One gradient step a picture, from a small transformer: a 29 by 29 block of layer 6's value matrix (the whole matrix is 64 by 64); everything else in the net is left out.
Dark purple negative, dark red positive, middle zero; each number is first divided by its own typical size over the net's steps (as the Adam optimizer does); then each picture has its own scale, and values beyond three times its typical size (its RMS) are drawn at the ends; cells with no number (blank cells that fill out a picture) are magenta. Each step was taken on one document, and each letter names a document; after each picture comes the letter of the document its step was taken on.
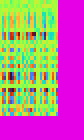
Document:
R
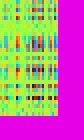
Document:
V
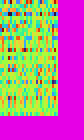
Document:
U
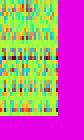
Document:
R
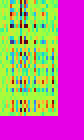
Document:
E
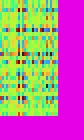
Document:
V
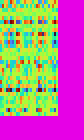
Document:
U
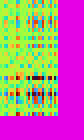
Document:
V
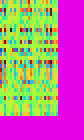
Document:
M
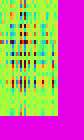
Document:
E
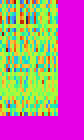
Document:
U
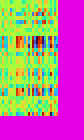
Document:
V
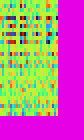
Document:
U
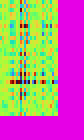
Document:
E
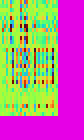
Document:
E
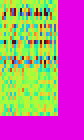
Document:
M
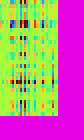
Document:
E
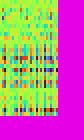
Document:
M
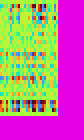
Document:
V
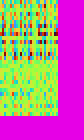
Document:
M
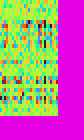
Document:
M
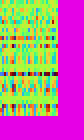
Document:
R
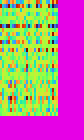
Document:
U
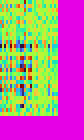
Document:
V
